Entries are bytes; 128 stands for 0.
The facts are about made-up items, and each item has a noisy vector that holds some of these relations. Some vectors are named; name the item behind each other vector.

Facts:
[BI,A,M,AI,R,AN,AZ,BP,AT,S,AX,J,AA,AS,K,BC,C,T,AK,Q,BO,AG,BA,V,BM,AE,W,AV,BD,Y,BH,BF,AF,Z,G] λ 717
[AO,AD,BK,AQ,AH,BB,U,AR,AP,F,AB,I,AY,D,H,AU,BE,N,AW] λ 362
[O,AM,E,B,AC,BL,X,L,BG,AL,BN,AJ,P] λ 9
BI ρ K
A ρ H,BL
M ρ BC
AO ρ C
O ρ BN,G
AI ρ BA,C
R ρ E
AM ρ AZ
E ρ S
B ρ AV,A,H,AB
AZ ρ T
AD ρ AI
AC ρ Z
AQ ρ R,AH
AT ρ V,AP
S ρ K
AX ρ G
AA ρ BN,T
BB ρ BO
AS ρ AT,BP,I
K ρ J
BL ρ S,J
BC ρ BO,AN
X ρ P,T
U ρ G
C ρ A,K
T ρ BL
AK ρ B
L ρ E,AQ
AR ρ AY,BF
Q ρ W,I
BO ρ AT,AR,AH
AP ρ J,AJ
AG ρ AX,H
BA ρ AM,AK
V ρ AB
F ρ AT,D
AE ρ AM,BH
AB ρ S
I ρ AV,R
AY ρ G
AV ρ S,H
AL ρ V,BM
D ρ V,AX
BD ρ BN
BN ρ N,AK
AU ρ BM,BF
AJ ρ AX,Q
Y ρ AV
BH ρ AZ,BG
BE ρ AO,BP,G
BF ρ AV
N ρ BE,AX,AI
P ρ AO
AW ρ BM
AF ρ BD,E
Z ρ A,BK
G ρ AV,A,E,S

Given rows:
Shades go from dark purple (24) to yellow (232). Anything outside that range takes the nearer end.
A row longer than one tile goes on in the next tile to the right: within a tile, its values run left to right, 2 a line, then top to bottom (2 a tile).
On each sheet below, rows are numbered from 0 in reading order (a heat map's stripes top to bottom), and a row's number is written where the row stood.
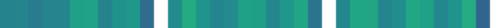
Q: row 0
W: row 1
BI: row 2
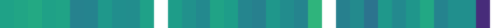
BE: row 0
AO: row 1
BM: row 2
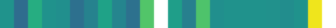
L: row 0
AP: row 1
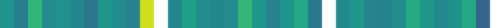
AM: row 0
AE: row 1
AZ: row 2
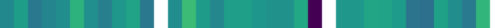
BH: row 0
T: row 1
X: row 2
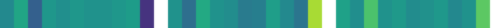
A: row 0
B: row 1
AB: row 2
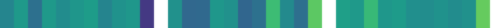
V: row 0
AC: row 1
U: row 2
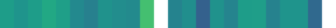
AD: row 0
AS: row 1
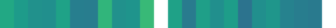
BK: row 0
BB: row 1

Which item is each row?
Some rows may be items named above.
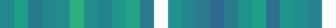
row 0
BH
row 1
AN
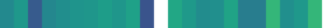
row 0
Z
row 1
BK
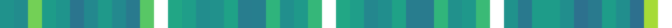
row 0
AL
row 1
BK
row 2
BK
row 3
AJ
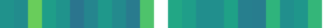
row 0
AL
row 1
BK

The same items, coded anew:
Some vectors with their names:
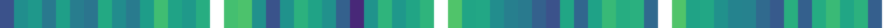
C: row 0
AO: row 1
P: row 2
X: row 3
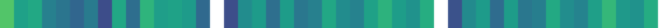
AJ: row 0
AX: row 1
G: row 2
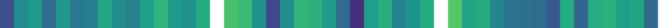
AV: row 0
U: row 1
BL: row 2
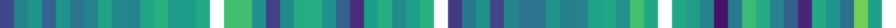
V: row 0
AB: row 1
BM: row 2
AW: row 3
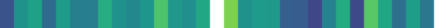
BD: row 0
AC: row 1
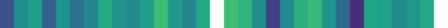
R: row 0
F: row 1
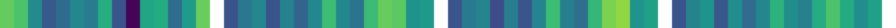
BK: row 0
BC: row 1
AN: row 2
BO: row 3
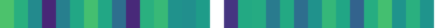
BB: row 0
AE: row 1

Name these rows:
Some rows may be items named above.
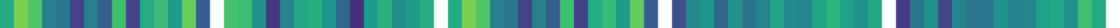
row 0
BG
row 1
AY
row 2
BG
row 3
AT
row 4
BM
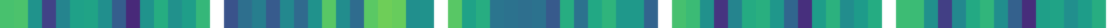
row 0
H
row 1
M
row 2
E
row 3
AY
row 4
D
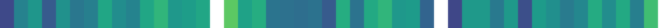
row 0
BF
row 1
E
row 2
W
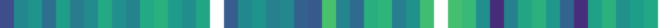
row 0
AS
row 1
Z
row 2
AR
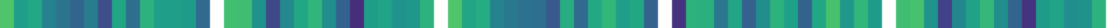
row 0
AJ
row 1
AP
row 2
BN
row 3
BH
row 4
I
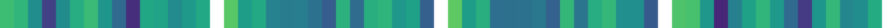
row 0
F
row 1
O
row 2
L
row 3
AQ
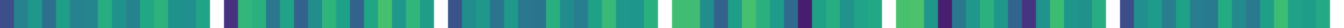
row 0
Y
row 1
BH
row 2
A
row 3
AD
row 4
AH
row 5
AI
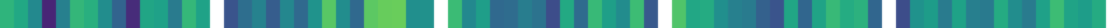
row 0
AU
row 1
M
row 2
AL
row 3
P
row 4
AI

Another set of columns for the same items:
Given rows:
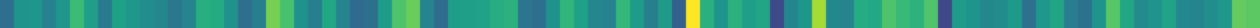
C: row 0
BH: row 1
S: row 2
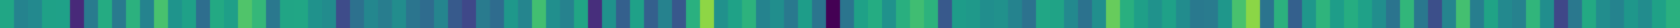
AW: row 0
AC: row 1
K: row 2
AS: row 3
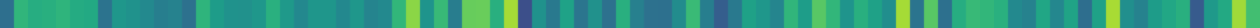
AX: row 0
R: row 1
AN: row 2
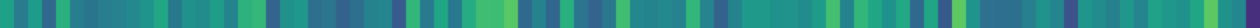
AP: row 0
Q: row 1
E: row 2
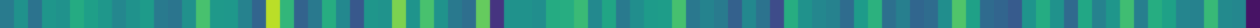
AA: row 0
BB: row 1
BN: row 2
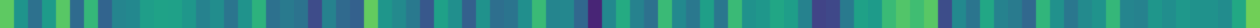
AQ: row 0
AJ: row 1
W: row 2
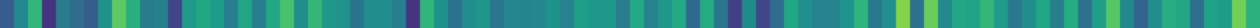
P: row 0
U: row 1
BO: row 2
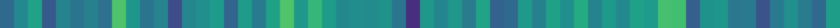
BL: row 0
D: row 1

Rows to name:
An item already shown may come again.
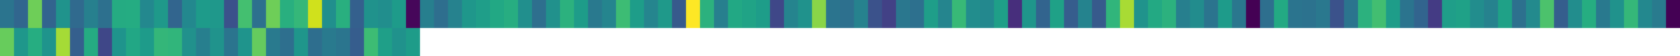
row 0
BG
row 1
AE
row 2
AC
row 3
O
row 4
AH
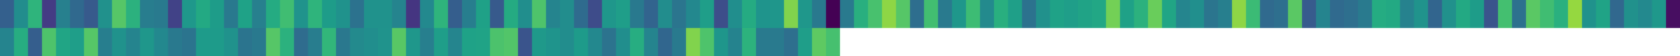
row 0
P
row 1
L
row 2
BM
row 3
AM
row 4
Y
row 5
A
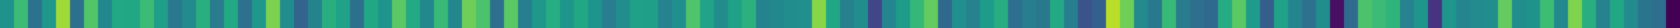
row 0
BO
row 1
BF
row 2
Z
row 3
AL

